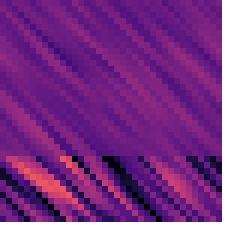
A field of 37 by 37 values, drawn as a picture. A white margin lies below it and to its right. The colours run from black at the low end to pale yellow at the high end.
Mirror symmetry: none. Grain: diagonal, down to the right. Histogram: heavy tails on both sides. Seam: horizontal, 70% of the way down, the top part calmer. Average level on the scale: 30%.
